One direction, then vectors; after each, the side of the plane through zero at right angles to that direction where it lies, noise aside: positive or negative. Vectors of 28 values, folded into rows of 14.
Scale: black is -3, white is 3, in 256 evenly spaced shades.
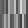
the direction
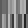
positive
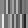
negative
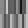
negative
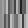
negative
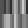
positive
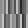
negative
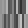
negative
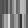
positive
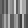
positive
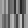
negative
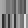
negative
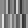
negative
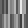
positive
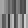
negative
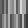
positive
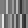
negative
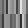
positive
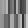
negative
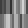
positive
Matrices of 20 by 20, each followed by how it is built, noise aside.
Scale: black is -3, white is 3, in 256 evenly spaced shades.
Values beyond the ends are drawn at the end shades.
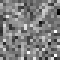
noise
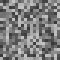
noise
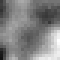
smooth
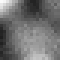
smooth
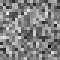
noise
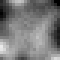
smooth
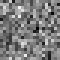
noise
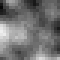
smooth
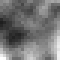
smooth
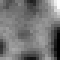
smooth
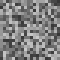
noise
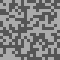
noise
